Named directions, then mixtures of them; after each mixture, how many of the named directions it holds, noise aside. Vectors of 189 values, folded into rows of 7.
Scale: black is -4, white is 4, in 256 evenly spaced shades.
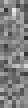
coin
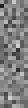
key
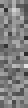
two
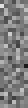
two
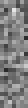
one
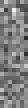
one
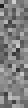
one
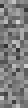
two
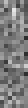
one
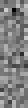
one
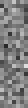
two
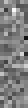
one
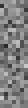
two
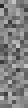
two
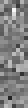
two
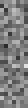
two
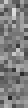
two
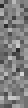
one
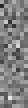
one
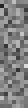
two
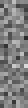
two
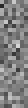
one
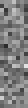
two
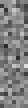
two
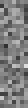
two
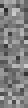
two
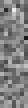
one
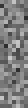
two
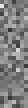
one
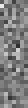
one
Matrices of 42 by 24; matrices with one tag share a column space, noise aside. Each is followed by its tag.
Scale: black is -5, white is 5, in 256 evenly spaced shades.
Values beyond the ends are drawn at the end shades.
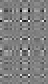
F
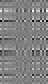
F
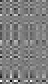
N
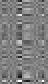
N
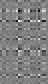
F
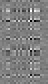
F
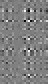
F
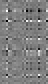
F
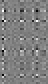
F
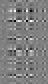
F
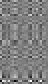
N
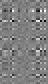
F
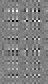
F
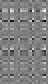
F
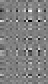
F
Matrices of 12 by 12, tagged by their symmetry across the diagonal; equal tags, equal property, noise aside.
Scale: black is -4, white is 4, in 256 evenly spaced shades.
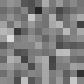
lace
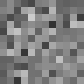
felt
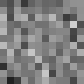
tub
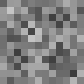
felt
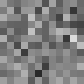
tub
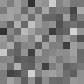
felt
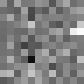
tub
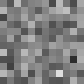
lace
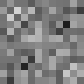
felt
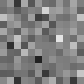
lace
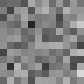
tub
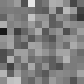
lace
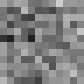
tub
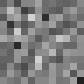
felt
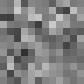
lace
